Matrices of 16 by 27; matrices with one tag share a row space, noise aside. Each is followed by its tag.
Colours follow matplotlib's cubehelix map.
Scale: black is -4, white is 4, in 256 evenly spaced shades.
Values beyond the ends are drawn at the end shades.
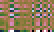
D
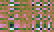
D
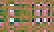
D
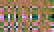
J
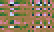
D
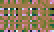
J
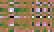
D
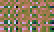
J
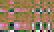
D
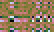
D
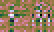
D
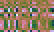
J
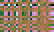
J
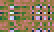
D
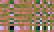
D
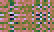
D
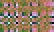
J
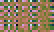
J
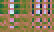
D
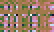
J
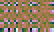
J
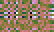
J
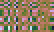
J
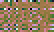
J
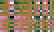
D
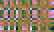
J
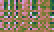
J
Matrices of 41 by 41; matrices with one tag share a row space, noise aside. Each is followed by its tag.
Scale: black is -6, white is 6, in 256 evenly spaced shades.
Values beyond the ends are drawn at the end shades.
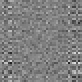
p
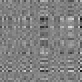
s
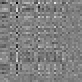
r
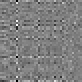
r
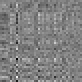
r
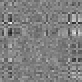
p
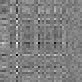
r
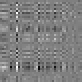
r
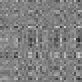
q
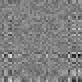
p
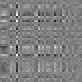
r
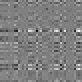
q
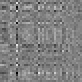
r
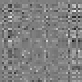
p
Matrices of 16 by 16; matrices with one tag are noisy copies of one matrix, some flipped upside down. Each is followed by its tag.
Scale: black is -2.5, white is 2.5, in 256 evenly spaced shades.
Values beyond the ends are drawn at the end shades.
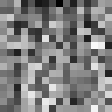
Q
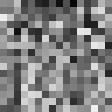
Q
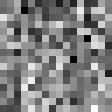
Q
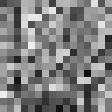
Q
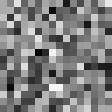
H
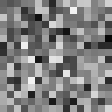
H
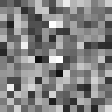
H
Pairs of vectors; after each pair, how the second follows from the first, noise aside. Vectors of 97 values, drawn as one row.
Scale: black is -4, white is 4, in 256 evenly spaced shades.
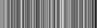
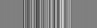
partly zeroed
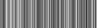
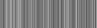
shrunk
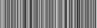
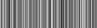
wrapped around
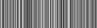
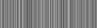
shrunk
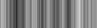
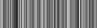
sign-scrambled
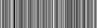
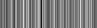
wrapped around
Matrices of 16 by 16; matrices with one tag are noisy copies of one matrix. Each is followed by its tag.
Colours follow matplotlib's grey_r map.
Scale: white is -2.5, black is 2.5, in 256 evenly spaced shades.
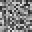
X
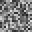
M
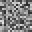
X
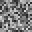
M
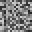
X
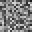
X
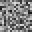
X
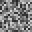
M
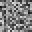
X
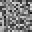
X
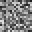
X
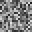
M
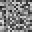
X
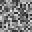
M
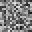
X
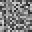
X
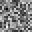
M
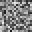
X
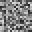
X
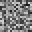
X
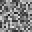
M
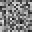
X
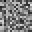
X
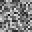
M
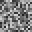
M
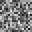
M
